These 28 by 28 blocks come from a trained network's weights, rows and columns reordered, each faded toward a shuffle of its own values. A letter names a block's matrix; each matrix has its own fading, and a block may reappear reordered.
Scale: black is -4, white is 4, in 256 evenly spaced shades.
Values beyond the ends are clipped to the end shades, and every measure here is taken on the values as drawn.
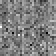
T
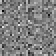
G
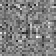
T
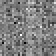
T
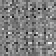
T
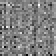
T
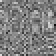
G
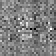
T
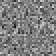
G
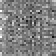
T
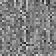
G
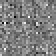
T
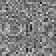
G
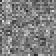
G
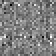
T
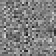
G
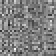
G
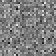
G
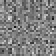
G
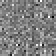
T
